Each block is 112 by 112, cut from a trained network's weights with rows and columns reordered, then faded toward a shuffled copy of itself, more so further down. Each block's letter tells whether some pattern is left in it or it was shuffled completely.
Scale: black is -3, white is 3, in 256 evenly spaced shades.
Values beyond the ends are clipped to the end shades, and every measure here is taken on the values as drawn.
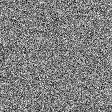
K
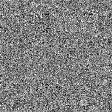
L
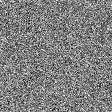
K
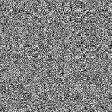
L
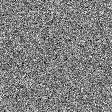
K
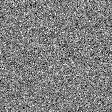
K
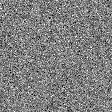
K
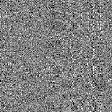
L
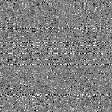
L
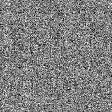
L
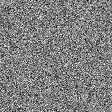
K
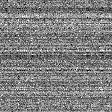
L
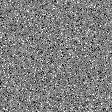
K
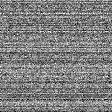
L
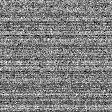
L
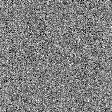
L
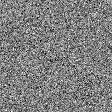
K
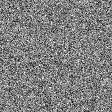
K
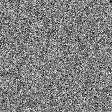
K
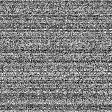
L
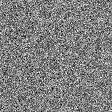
K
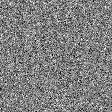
K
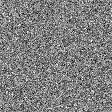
K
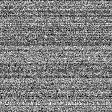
L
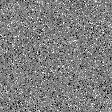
K
